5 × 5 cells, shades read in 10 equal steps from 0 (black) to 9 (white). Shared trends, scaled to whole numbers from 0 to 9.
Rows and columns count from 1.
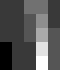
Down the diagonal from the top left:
2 2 3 8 3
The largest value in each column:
2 2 4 9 3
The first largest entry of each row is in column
3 4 4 4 4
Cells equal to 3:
5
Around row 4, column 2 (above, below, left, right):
2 2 0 2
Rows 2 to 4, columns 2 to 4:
2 3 5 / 2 3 6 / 2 2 8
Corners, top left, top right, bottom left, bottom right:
2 2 0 3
